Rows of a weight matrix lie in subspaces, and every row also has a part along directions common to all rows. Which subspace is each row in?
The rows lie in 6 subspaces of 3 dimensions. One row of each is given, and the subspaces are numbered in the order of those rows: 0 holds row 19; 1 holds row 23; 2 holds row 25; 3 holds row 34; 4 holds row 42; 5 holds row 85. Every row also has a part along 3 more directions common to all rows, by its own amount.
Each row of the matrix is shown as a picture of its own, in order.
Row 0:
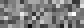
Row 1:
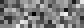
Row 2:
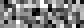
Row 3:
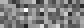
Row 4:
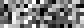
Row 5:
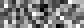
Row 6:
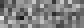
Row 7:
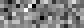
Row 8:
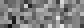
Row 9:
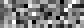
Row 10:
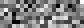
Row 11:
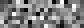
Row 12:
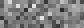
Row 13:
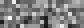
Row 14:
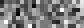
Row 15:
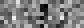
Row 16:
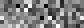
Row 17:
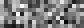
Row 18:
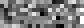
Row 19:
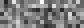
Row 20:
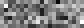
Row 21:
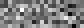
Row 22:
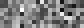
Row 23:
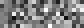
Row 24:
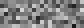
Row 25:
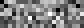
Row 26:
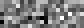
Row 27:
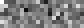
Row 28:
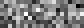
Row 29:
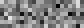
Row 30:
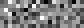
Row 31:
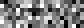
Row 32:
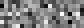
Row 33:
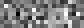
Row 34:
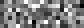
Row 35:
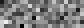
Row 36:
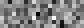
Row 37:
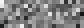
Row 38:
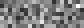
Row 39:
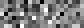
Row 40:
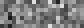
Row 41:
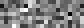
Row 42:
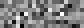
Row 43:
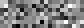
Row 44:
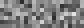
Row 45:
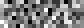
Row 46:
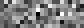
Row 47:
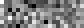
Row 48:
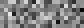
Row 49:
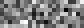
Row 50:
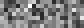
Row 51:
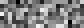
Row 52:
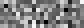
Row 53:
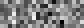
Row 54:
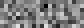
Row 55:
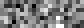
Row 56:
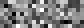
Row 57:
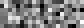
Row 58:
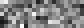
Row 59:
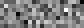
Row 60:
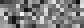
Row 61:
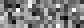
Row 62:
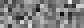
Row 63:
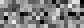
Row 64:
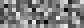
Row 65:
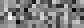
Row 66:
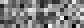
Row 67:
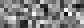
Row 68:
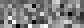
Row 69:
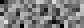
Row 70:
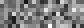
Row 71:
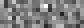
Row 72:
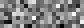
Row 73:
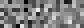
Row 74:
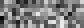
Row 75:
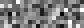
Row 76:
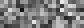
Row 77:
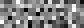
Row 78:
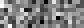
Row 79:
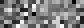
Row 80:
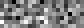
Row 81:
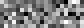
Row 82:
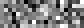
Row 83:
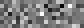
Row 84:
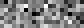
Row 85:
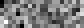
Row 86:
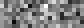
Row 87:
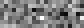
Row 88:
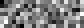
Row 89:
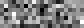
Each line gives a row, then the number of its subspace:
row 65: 1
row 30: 1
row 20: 4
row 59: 3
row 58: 5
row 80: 0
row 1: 3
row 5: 0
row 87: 3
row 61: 1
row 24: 4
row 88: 5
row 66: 1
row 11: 2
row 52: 3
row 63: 5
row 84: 4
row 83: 4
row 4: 3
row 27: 2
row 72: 5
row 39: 5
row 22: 4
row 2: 0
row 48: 1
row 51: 0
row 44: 5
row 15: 0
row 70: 1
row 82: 3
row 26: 0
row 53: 2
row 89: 4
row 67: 3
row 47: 3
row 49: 3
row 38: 2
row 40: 1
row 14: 5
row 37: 5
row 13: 0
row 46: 2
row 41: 0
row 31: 1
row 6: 2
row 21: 4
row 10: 4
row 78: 2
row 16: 1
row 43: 4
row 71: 0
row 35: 5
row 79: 3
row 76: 4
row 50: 1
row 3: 0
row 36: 2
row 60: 5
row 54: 0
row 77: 2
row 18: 4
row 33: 3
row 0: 5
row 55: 1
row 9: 3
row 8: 1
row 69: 5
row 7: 1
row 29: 5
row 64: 3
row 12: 1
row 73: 2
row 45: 2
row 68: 4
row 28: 2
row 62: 2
